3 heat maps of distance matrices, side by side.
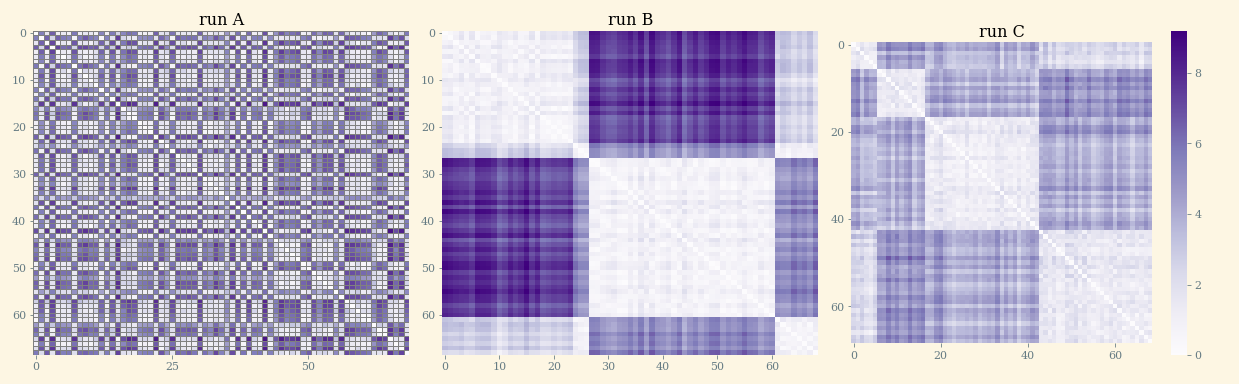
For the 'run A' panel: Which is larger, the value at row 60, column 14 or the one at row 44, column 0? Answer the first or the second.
the first
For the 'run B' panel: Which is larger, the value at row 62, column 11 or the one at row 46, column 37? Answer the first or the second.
the first
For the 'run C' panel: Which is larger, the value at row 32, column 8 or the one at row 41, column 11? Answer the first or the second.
the first
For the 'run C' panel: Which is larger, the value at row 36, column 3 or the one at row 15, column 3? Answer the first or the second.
the second
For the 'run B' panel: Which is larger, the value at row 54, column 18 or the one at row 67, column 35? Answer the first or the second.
the first
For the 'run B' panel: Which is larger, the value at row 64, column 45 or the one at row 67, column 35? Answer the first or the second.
the first
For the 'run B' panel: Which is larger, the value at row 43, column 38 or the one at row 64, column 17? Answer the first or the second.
the second
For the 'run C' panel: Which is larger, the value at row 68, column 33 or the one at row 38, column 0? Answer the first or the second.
the first
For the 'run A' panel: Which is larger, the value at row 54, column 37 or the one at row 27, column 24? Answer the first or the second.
the second
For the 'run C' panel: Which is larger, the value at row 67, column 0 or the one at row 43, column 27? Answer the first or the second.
the second
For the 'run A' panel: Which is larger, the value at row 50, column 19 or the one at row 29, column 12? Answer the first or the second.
the second
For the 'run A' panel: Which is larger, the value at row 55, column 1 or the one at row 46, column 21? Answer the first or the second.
the second
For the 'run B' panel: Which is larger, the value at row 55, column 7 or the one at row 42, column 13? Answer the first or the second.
the first
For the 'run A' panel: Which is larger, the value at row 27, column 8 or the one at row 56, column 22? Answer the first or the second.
the first
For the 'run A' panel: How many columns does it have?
69
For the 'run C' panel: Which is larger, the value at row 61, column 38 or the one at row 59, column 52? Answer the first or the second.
the first
